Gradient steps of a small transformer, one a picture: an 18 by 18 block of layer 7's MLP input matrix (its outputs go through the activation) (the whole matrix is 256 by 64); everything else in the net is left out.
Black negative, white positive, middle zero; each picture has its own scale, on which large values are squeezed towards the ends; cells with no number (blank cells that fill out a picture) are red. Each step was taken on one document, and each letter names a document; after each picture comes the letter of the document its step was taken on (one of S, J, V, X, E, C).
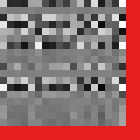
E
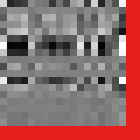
E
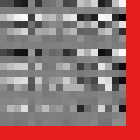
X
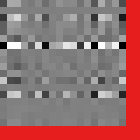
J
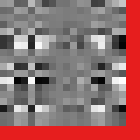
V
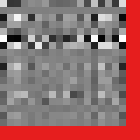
J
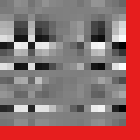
V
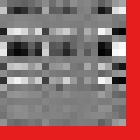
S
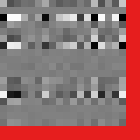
J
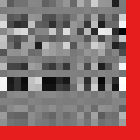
E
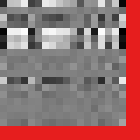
E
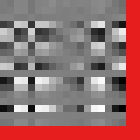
V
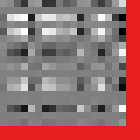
X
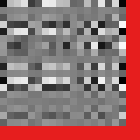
E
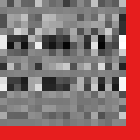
E
